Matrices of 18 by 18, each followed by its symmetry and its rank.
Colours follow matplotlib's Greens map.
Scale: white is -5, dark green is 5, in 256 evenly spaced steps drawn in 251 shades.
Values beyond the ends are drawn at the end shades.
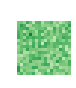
neither, full rank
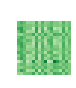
neither, rank two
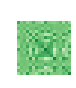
symmetric, rank three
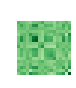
symmetric, rank three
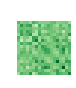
symmetric, rank three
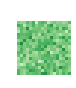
neither, full rank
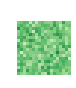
neither, full rank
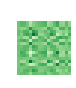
neither, rank two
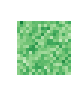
neither, full rank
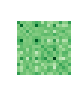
symmetric, rank three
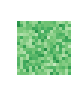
neither, full rank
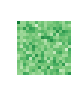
neither, full rank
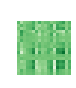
neither, rank two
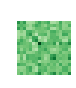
symmetric, rank three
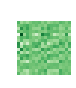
neither, rank two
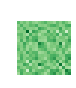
symmetric, rank three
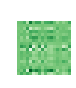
neither, rank two
